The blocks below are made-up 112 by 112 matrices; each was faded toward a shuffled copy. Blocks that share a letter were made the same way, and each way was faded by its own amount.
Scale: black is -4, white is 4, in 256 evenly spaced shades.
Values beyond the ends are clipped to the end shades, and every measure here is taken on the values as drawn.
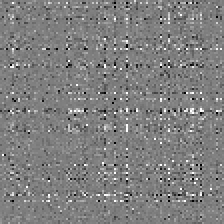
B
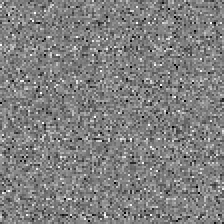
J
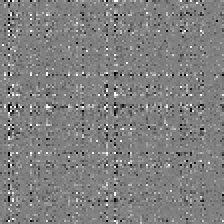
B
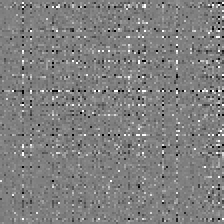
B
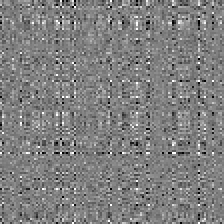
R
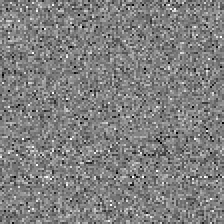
J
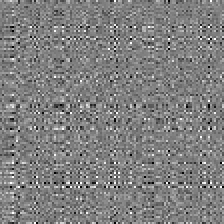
R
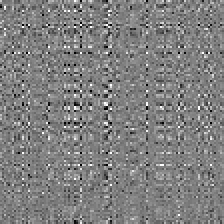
R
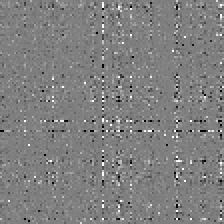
B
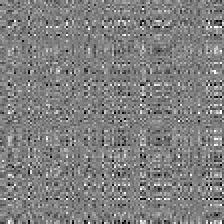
R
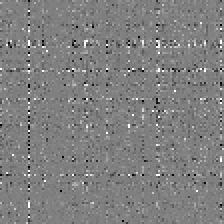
B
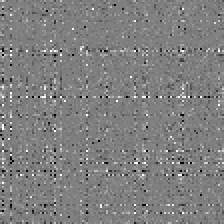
B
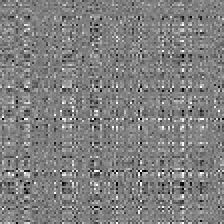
R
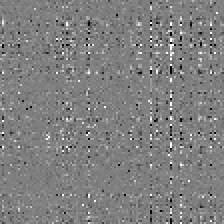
B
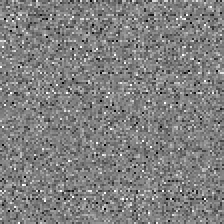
J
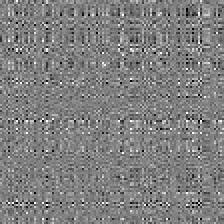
R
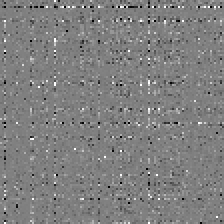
B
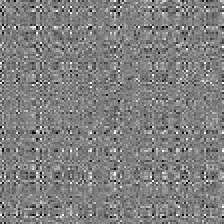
R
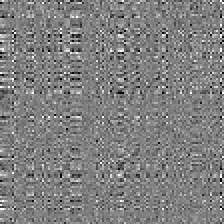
R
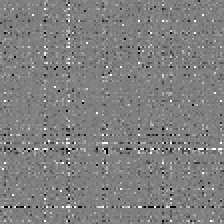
B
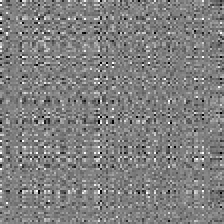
R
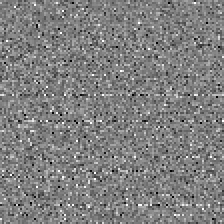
J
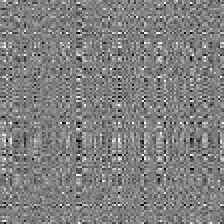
R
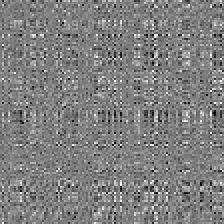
R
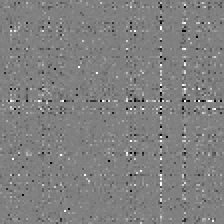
B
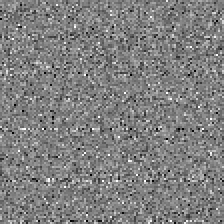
J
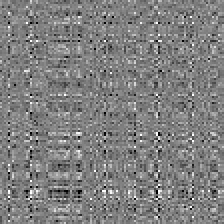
R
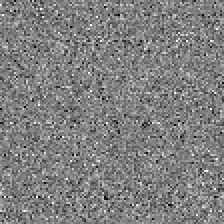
J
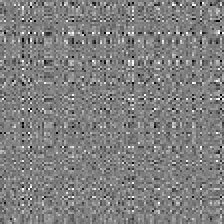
R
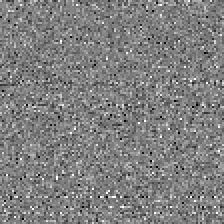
J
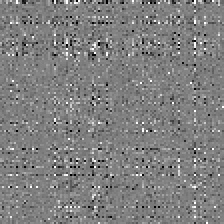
B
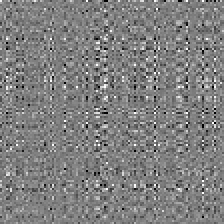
R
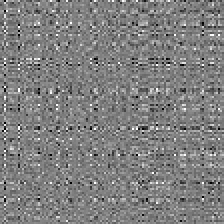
R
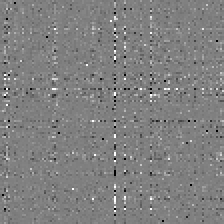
B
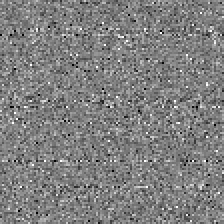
J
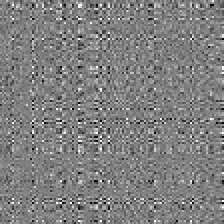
R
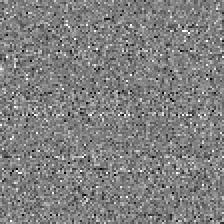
J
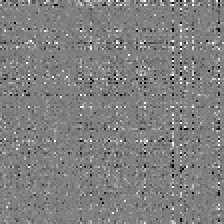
B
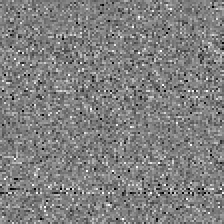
J
